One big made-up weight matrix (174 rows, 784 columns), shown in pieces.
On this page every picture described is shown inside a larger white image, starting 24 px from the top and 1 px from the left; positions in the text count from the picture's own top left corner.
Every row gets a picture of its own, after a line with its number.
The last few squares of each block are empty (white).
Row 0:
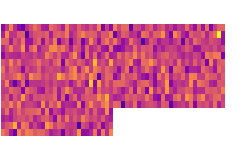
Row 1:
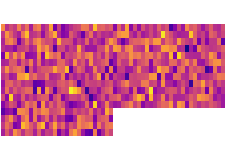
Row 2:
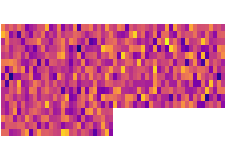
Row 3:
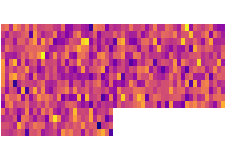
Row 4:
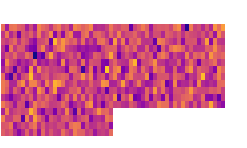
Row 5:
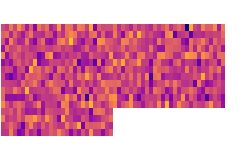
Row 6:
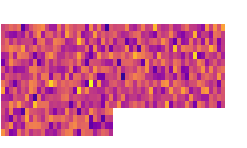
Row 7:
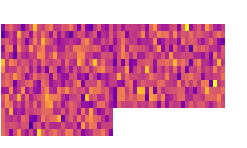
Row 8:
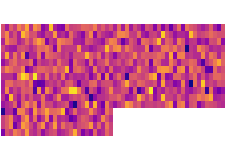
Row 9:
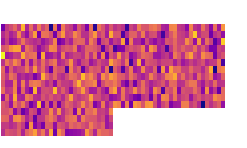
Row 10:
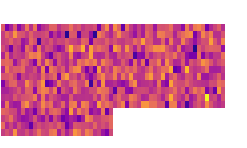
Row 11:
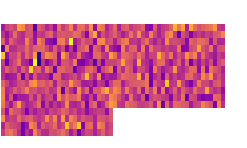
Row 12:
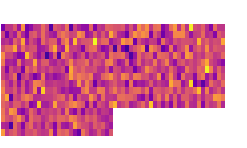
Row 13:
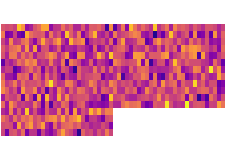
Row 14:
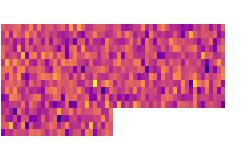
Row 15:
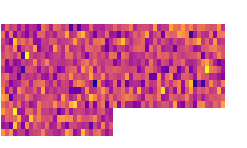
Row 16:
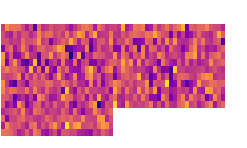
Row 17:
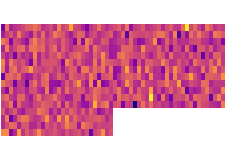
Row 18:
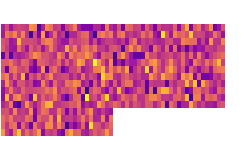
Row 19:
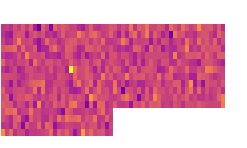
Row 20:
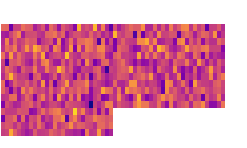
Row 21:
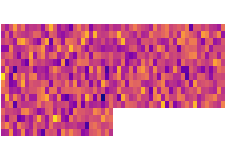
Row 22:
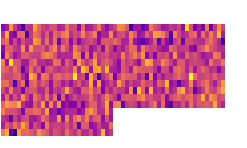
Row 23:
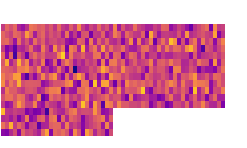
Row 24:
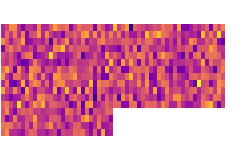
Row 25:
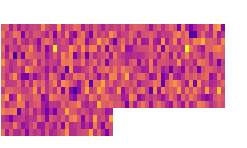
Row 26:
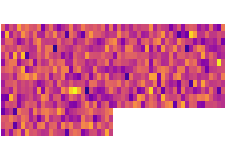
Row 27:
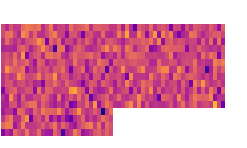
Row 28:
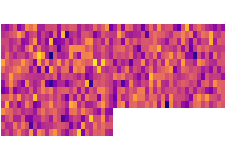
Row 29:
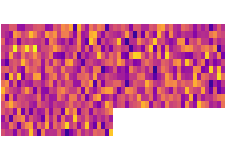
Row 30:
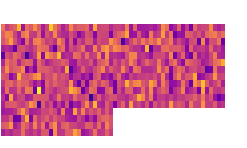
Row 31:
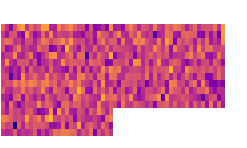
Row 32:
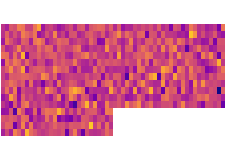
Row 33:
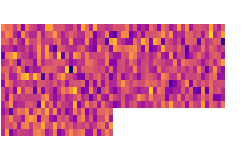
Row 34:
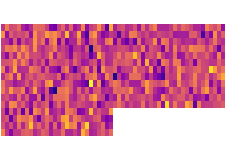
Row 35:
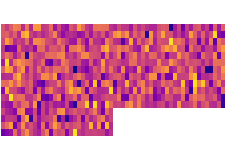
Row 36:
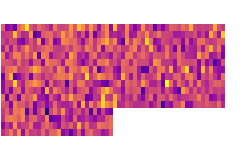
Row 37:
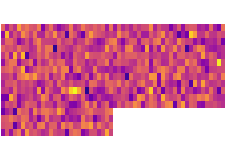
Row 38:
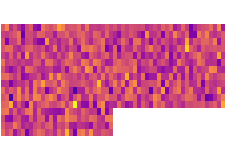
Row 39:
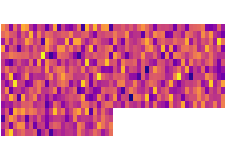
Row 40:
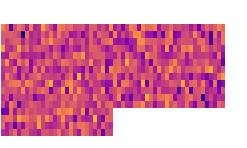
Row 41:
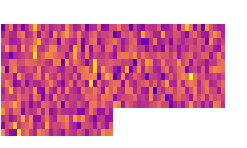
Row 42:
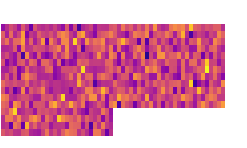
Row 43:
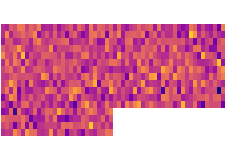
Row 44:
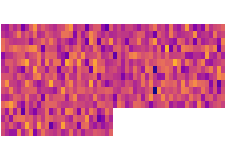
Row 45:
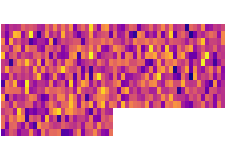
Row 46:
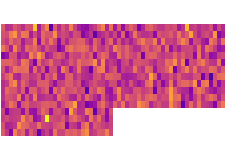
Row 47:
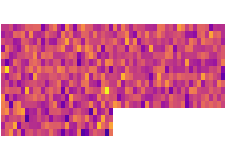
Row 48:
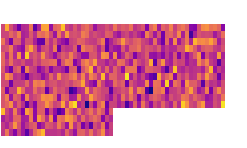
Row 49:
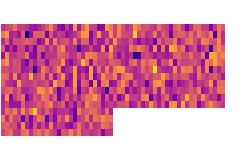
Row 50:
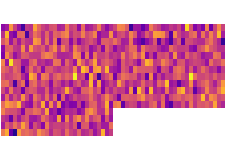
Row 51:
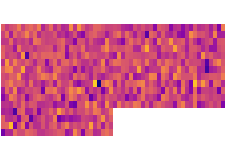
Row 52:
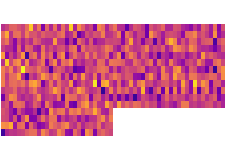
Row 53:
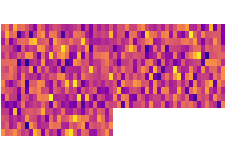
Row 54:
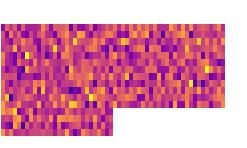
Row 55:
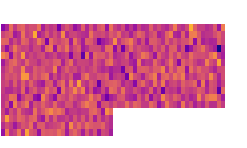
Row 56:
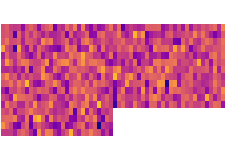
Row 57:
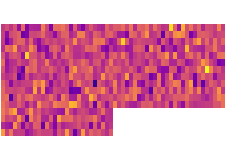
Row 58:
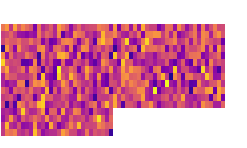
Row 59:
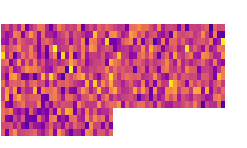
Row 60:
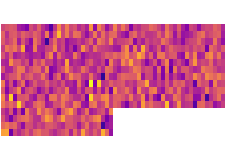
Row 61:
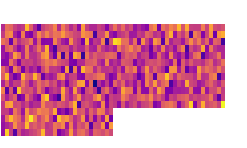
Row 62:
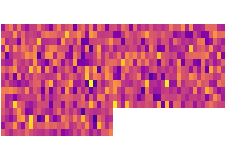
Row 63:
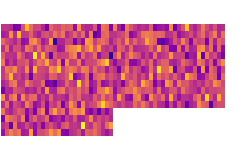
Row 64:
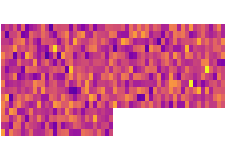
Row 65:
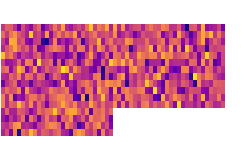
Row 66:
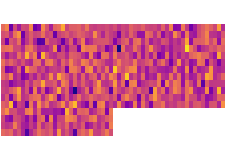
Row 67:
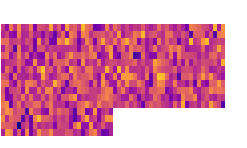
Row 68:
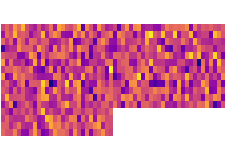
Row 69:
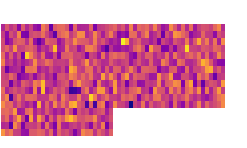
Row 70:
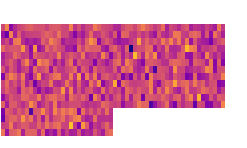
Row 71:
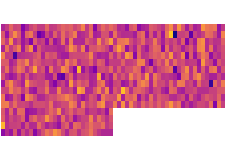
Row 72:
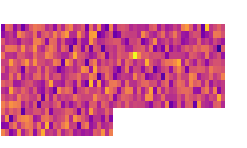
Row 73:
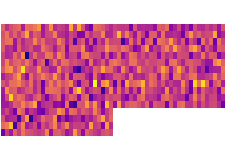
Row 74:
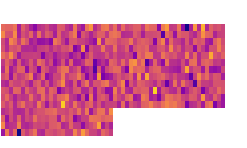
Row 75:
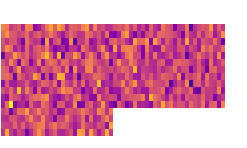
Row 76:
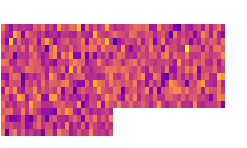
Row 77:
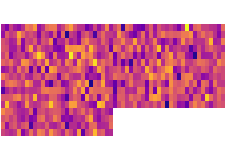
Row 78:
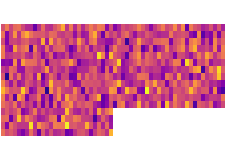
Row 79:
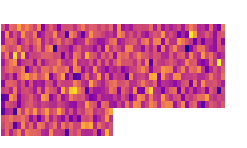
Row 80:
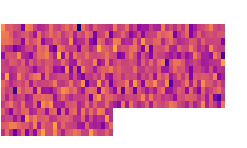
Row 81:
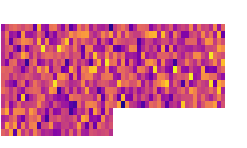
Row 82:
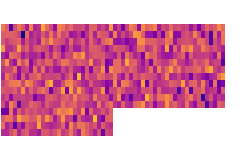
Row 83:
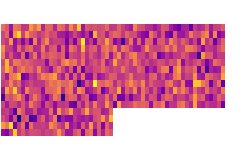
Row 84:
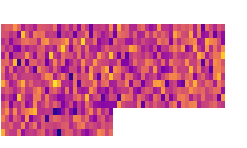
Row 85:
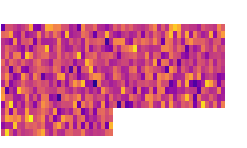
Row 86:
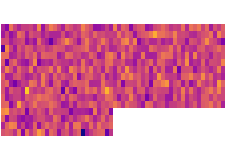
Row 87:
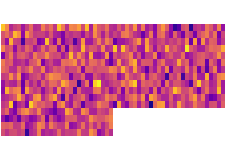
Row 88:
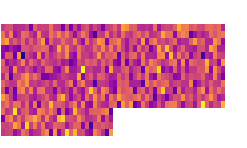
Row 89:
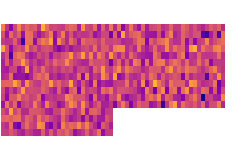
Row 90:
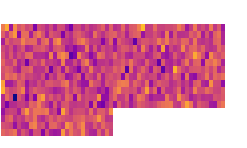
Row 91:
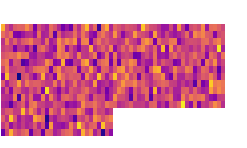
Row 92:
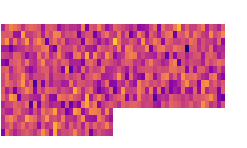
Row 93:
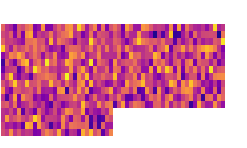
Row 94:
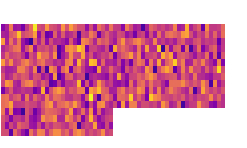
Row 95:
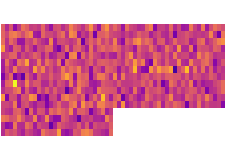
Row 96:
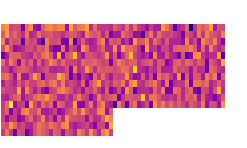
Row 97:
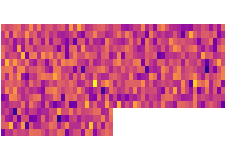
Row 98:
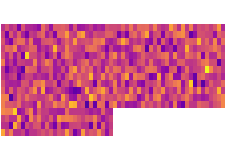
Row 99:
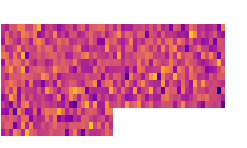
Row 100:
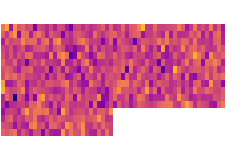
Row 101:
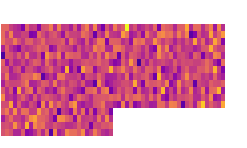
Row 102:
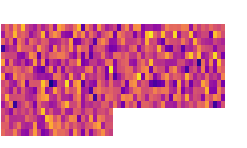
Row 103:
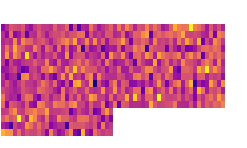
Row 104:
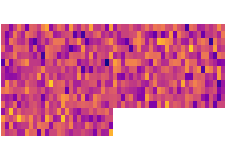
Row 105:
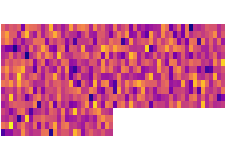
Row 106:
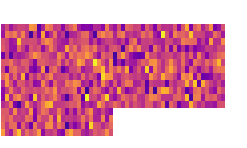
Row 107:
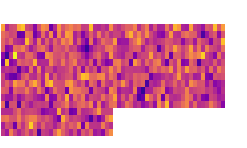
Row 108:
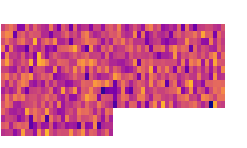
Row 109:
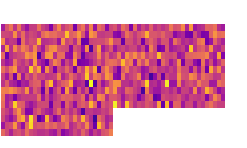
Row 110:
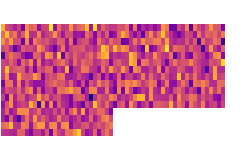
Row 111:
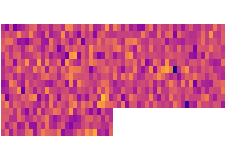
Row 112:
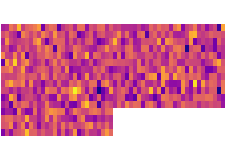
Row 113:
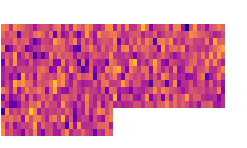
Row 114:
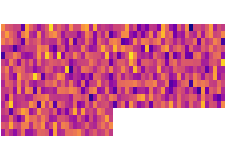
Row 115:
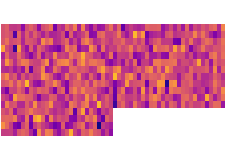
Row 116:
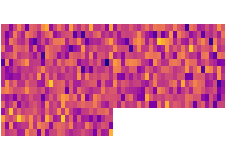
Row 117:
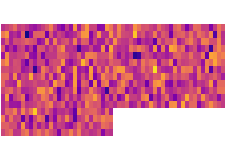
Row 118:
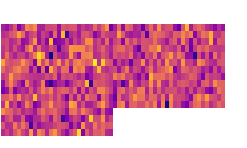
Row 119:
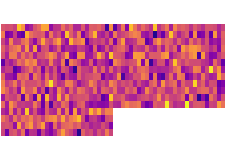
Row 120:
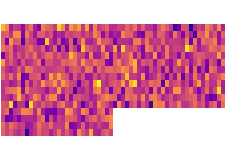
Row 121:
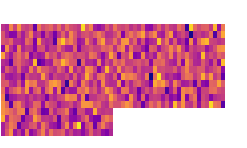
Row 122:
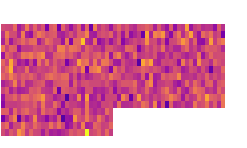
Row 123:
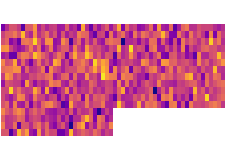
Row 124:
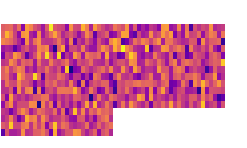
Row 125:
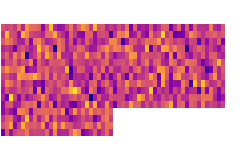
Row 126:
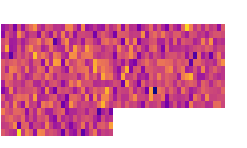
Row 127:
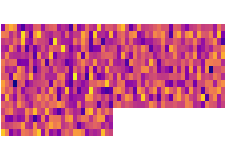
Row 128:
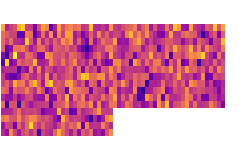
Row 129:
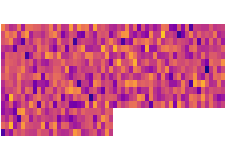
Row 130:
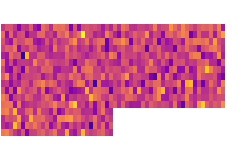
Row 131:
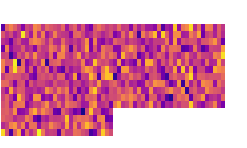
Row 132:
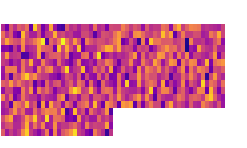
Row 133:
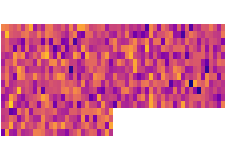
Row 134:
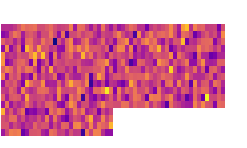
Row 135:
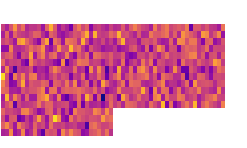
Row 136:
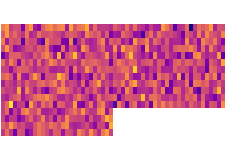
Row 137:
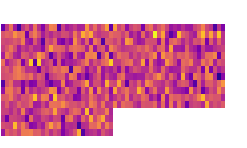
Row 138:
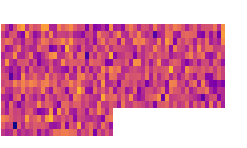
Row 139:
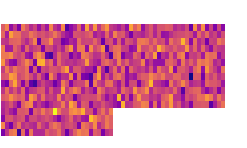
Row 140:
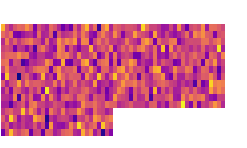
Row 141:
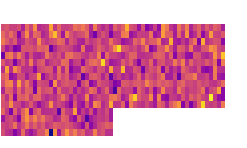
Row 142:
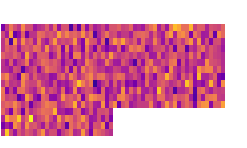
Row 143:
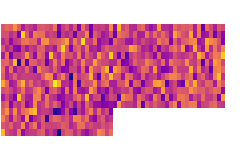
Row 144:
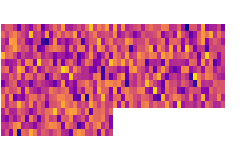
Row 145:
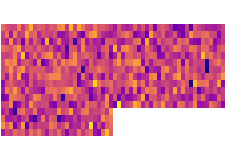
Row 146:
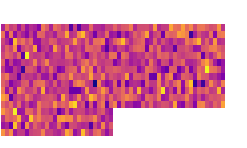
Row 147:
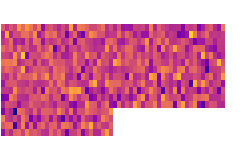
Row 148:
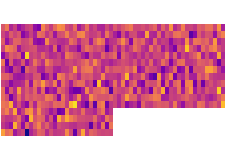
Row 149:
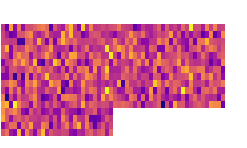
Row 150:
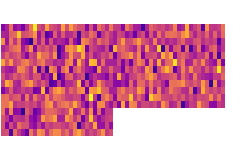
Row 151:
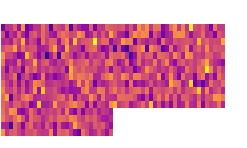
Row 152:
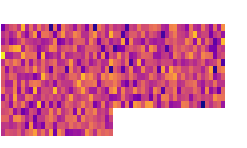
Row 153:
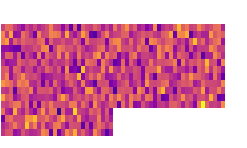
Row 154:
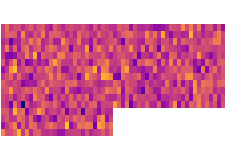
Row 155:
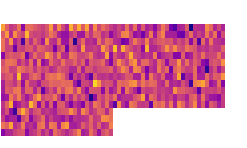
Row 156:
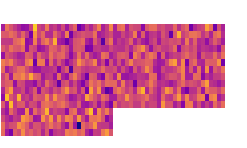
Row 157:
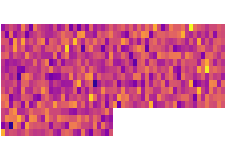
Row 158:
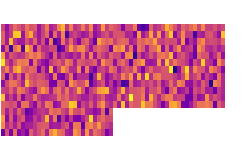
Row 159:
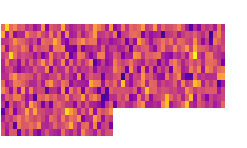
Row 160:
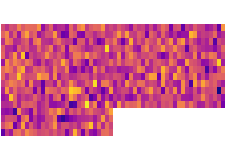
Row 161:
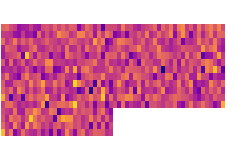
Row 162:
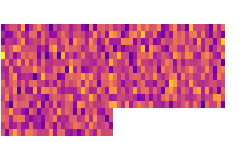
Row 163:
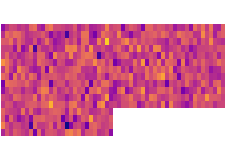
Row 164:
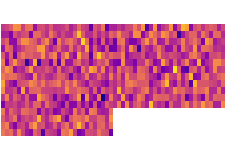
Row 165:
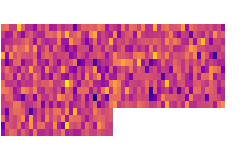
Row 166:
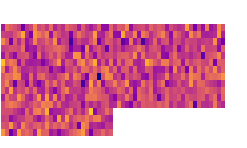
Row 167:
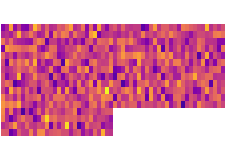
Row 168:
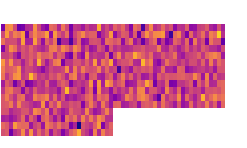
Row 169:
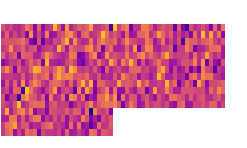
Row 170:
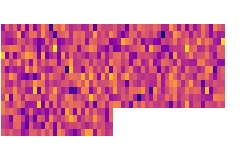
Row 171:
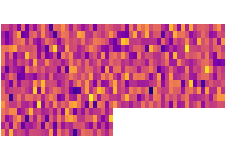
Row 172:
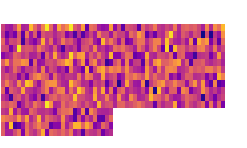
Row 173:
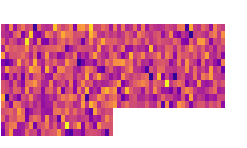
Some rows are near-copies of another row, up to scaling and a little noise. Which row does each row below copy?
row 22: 50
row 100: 90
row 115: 56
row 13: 119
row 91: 140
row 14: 97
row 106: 18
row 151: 12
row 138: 31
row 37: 26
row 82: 40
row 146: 15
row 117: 49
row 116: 104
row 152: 9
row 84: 143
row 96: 136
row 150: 94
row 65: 144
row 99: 32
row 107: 128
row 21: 135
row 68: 102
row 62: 109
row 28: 118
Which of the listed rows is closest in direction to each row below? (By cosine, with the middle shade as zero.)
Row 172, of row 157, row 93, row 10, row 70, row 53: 93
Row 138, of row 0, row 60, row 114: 114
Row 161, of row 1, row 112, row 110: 110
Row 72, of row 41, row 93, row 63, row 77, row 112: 41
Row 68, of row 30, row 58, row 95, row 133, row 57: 58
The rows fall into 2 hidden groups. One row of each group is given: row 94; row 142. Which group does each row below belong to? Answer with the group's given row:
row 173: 94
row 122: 94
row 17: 94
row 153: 142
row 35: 142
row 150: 94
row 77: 94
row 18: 94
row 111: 94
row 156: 94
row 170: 142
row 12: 142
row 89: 94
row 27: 142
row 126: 94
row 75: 142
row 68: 94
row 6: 94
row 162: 142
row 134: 94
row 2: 94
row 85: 142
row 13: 94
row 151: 142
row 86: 94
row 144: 94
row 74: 94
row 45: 94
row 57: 142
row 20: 94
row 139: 94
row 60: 94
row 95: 94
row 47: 94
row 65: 94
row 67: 94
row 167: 94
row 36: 94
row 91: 94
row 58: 94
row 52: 142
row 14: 142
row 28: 94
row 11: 94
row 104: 94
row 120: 142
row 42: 142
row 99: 142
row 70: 94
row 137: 94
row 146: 142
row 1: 142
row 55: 142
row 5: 94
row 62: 94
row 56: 94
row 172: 94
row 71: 94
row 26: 142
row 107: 94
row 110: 142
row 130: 142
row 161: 142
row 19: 142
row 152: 142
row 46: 94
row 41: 94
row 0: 94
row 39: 94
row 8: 142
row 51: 142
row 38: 142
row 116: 94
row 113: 94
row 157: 142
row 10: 94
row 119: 94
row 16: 94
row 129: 142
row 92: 142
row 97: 142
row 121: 94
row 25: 142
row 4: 94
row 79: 142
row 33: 142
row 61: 142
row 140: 94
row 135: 94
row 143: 94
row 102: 94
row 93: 94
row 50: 94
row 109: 94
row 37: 142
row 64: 142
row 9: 142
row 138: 94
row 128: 94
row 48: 142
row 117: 94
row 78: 94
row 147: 142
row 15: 142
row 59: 142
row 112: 142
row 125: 142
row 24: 94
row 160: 142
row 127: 94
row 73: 142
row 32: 142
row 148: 142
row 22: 94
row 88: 142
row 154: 94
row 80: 142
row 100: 94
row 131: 94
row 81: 94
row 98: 142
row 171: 142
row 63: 94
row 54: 142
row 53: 94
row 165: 94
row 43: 142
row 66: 142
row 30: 142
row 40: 94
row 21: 94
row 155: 142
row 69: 142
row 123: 94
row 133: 142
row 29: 94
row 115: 94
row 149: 94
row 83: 142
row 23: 142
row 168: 94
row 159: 94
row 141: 142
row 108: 94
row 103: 142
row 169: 94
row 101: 142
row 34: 94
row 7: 94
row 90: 94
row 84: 94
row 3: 94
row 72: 94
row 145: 142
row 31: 94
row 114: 142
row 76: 142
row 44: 94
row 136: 142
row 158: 94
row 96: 142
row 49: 94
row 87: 142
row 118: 94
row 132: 142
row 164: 94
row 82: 94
